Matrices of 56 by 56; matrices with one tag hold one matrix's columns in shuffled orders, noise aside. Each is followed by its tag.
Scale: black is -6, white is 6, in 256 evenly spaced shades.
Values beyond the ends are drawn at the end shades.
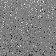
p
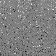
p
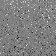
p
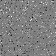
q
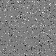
q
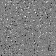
q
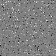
q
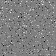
q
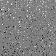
p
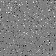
q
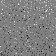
p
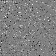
q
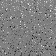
p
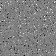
q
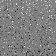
p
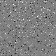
q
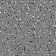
q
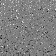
p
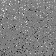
p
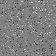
q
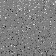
p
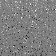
p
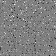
q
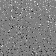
p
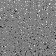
p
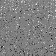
p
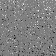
p
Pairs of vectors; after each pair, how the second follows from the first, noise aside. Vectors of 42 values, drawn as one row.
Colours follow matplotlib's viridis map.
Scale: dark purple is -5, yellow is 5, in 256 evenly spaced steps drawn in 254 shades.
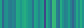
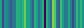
scaled up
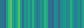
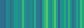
wrapped around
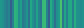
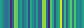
scaled up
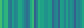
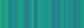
shrunk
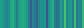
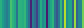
scaled up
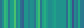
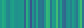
wrapped around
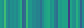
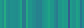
shrunk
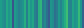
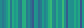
wrapped around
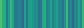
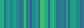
wrapped around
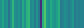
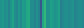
shrunk
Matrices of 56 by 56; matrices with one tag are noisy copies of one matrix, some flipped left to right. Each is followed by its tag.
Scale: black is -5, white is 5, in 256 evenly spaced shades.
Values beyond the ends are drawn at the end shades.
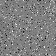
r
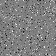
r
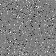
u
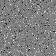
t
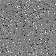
u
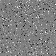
u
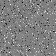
t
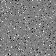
r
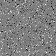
t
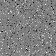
t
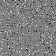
t
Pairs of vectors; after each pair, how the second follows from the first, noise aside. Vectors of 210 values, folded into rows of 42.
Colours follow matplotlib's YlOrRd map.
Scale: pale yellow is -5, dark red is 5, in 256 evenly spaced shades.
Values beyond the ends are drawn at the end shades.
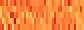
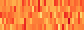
wrapped around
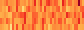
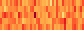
wrapped around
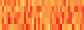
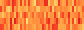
wrapped around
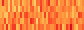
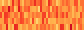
sign-scrambled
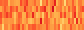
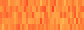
shrunk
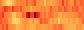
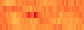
shrunk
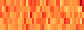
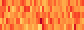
wrapped around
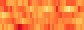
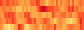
wrapped around
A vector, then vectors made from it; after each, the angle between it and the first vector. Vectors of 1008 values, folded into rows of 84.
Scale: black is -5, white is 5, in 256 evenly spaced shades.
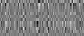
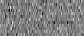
orthogonal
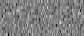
orthogonal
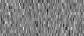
partly aligned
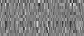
nearly opposite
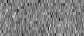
partly aligned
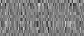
nearly parallel
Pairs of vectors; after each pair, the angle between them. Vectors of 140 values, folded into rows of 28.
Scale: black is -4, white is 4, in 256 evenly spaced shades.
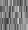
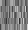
partly aligned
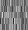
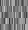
partly opposed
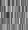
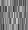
orthogonal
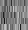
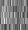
nearly opposite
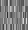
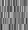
partly opposed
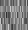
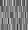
orthogonal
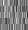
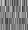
partly aligned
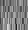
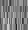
nearly parallel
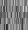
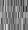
nearly opposite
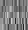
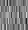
partly aligned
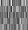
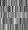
partly opposed
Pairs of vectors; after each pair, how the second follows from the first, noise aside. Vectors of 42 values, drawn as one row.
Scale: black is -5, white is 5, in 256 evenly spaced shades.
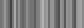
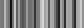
scaled up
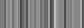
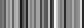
scaled up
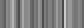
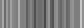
shuffled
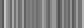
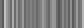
copied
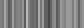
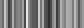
scaled up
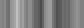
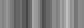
reversed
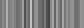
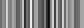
scaled up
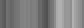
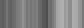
copied
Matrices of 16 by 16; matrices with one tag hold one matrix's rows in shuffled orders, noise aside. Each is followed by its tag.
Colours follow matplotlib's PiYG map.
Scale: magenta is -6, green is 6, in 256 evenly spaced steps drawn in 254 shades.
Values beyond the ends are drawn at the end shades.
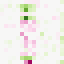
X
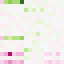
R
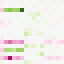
R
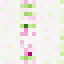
X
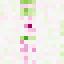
X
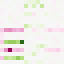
R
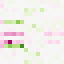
R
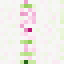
X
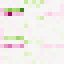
R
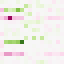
R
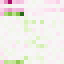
R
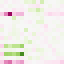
R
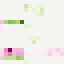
R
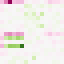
R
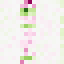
X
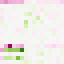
R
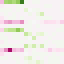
R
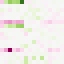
R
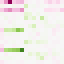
R
